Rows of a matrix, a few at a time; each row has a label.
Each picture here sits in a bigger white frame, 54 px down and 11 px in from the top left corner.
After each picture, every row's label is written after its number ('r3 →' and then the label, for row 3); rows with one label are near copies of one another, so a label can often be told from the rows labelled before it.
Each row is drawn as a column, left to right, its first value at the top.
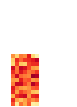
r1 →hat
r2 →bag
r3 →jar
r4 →jar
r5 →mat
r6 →bag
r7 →bag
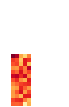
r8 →mat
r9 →mat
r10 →hat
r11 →bag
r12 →jar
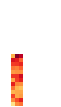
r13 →bag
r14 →mat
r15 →mat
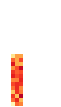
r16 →bag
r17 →hat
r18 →jar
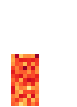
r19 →hat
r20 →mat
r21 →bag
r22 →jar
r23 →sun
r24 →jar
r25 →mat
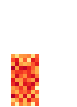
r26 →jar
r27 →bag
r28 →hat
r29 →jar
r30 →hat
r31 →bag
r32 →sun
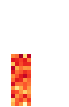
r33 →jar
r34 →sun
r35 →mat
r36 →bag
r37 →mat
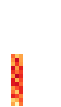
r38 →jar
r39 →bag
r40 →hat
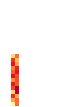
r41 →bag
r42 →hat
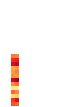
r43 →sun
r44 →sun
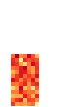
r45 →sun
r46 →mat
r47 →hat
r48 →jar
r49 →mat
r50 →sun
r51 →bag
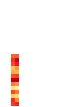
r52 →sun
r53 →sun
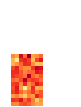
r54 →hat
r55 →hat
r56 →mat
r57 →sun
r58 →mat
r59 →hat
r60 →jar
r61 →jar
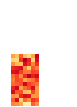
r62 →hat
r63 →hat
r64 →jar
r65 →bag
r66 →bag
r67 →hat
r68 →mat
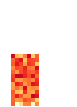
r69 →mat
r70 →bag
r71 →bag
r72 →hat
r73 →mat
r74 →bag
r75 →jar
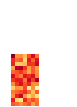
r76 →mat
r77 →jar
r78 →jar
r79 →hat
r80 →sun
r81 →mat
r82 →sun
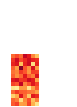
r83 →sun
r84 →sun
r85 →jar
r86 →mat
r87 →sun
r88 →jar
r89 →bag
